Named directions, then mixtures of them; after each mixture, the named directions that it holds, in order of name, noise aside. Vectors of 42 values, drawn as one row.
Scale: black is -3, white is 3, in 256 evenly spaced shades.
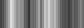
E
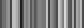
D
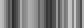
D, E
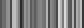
D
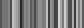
D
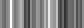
D, E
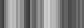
E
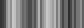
D, E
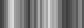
E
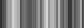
D, E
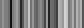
D, E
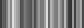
D, E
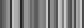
D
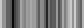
D, E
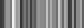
D, E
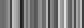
D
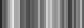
D, E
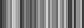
D, E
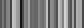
D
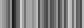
D, E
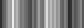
D, E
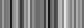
D, E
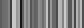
D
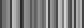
D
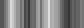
E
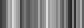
D, E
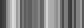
D, E
